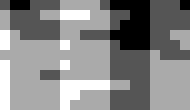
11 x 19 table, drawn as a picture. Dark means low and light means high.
Calmest part: bottom right. Slope: up to the bottom left. Stripes: upright, repeating 2 times. Ninth with the lowest average: top right.
